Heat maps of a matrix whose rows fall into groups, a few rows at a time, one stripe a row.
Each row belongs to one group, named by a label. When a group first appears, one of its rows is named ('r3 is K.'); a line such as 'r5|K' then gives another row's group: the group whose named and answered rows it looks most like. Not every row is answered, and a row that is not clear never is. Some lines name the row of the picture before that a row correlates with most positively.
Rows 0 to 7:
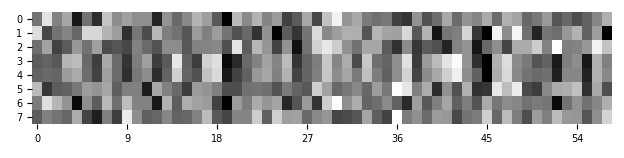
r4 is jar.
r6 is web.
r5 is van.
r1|van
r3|jar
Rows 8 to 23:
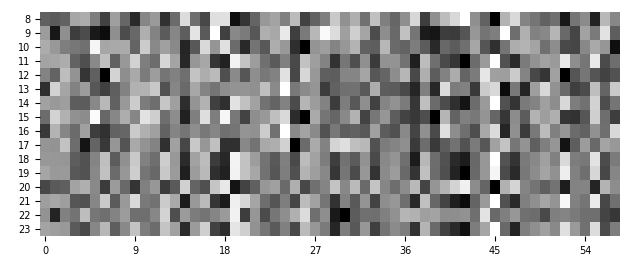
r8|jar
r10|van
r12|web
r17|web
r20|jar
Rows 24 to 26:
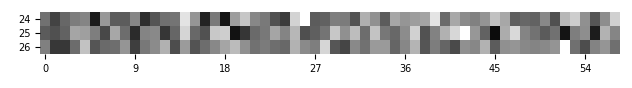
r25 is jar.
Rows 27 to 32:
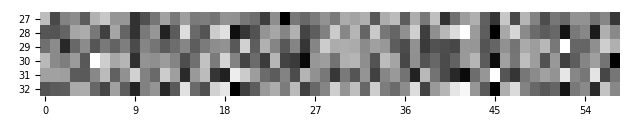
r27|van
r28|jar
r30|van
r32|jar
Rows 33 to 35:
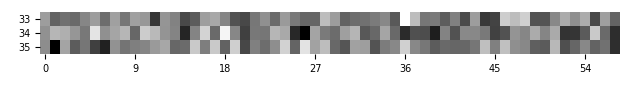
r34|van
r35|web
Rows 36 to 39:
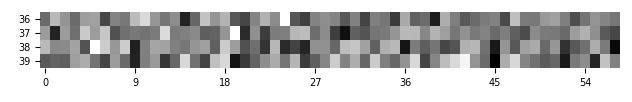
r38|van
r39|jar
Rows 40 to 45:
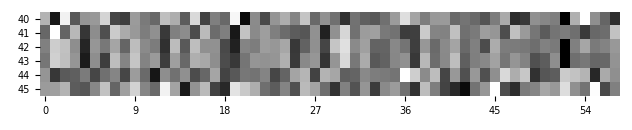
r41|web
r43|web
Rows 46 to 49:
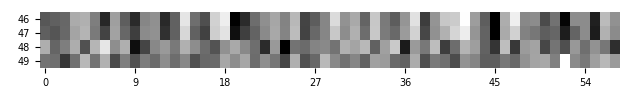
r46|jar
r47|jar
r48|van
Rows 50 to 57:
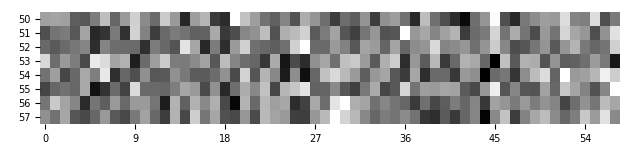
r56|web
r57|web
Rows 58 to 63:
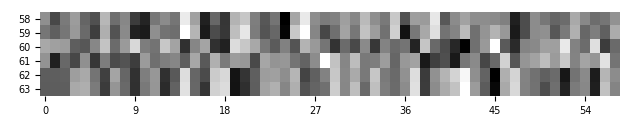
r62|jar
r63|jar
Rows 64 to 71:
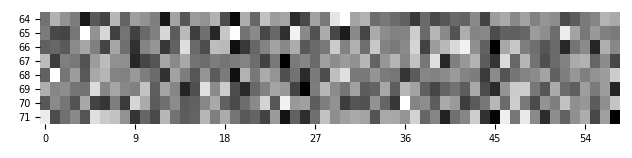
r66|jar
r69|van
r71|van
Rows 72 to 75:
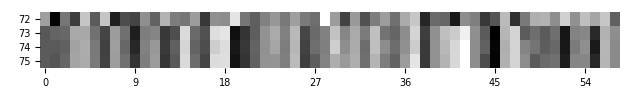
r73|jar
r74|jar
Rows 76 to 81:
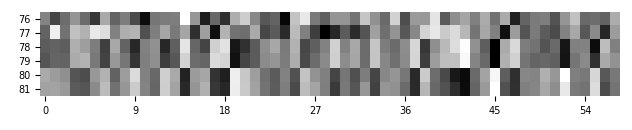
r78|jar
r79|jar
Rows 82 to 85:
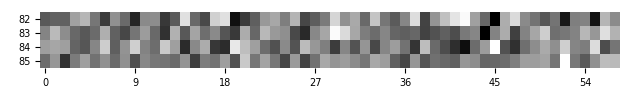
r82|jar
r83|web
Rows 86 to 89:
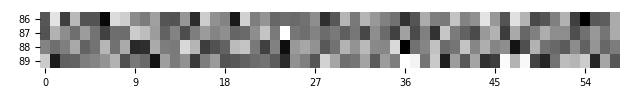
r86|web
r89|van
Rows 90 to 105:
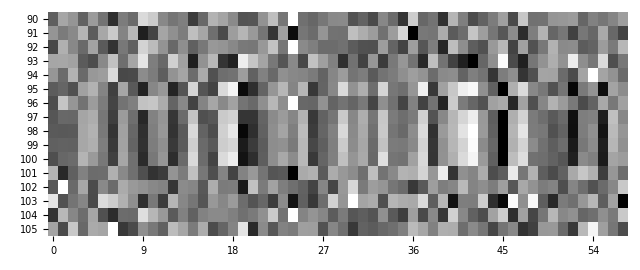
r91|van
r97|jar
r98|jar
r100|jar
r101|van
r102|web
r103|van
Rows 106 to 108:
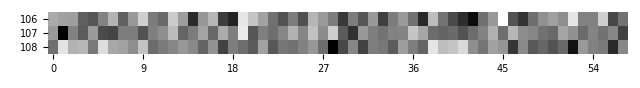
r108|web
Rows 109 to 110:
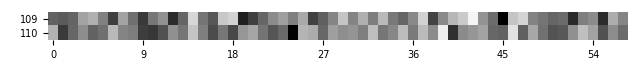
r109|jar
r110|van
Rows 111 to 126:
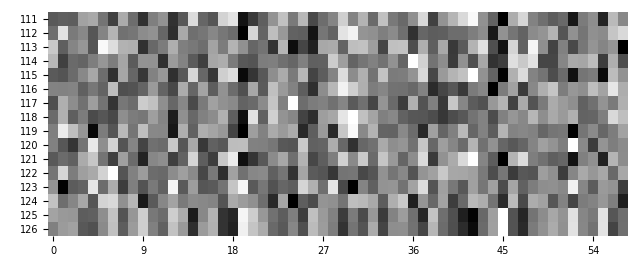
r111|jar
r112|web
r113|van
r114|van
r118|web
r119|web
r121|jar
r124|van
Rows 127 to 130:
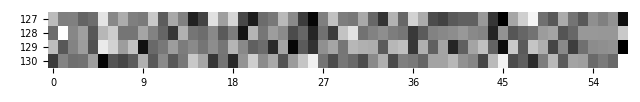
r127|van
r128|web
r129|van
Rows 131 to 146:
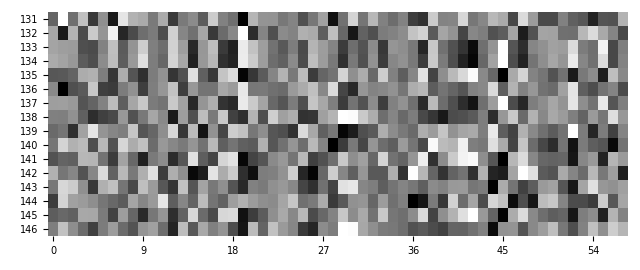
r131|web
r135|jar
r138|web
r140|web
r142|van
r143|web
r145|jar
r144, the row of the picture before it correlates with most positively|130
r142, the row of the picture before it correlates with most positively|127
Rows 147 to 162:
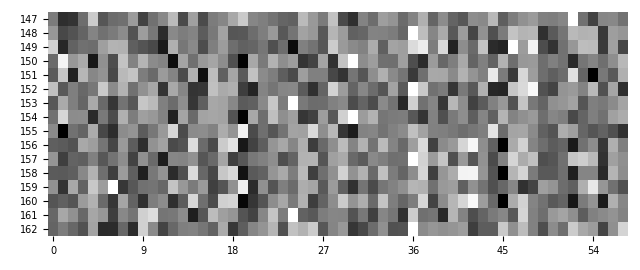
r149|van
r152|van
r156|jar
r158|jar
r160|jar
